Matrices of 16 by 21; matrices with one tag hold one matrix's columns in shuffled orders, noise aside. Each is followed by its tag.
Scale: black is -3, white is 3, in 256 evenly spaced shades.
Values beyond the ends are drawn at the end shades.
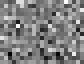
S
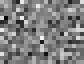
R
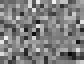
S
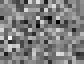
R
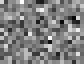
R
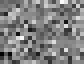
S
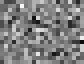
R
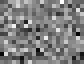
S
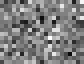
R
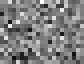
S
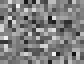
R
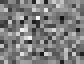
R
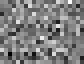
S
